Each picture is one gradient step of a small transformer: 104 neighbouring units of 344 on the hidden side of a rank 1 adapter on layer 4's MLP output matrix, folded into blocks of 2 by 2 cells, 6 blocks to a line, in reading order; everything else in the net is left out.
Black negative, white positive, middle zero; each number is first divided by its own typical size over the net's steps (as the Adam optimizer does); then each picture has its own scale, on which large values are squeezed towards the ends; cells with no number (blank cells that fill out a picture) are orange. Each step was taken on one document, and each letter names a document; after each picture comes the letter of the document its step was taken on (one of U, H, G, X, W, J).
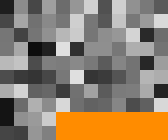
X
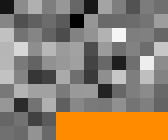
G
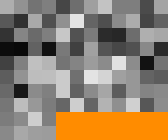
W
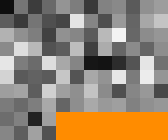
G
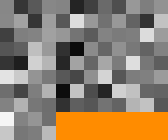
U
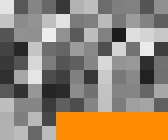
X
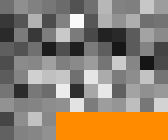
W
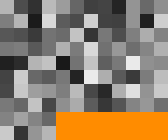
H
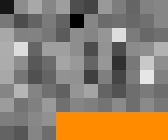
G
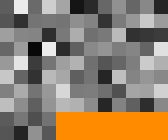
X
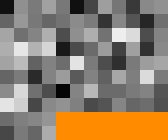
X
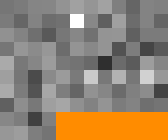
G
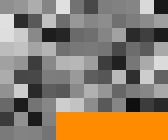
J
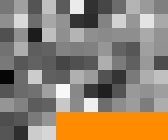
U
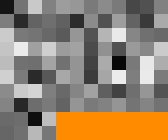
G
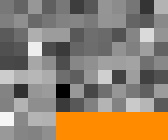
X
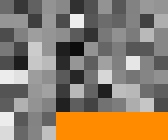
U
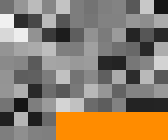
J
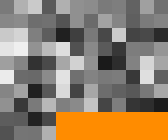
J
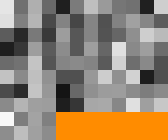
J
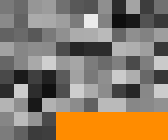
H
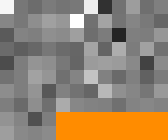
G
